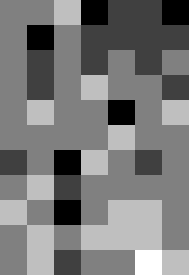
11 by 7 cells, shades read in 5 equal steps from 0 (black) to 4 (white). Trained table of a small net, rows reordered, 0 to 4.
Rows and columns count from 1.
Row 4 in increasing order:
1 1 2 2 2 2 3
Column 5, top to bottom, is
1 1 2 2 0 3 2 2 3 3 2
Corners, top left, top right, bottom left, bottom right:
2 0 2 3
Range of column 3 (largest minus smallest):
3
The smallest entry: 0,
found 6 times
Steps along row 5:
up down same down up up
